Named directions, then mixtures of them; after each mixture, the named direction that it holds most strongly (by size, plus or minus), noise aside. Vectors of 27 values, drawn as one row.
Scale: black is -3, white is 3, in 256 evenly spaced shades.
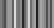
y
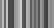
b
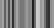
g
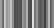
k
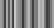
g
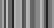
b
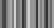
y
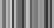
y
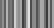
y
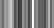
k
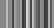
b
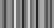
y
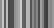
b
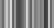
k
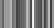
k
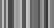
b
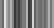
k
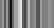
b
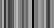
k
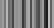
b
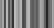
b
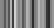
g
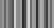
y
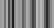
g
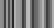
g
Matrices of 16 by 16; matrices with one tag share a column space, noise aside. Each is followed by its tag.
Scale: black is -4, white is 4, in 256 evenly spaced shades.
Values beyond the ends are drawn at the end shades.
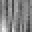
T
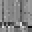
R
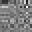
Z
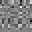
Z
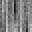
T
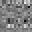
Z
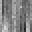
T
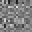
Z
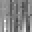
T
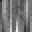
T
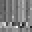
R
